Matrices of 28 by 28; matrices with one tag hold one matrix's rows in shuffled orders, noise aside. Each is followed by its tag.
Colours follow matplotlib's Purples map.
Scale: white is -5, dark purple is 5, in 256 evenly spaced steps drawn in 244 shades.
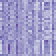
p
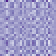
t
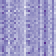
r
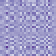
t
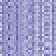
p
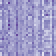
p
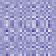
t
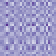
t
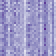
r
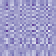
t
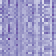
p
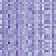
p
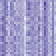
r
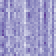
r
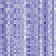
r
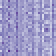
p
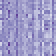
p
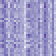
r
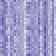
r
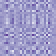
t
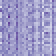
p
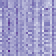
p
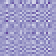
t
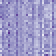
p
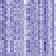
r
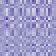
t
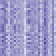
r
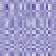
t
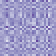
t
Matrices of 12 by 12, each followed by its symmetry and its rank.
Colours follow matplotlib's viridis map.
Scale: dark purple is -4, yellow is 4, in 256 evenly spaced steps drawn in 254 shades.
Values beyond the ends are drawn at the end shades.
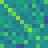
symmetric, full rank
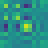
symmetric, rank two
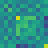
symmetric, rank two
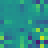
antisymmetric, rank two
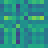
antisymmetric, rank two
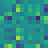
antisymmetric, rank two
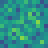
symmetric, full rank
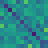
symmetric, full rank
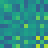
symmetric, rank two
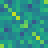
symmetric, full rank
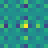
symmetric, rank one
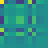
symmetric, rank one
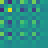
symmetric, rank one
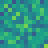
symmetric, full rank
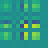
symmetric, rank one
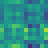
antisymmetric, rank two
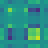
symmetric, rank one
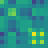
symmetric, rank two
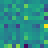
antisymmetric, rank two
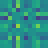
antisymmetric, rank two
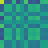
symmetric, rank one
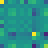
symmetric, rank two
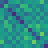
symmetric, full rank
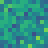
symmetric, full rank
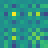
symmetric, rank two
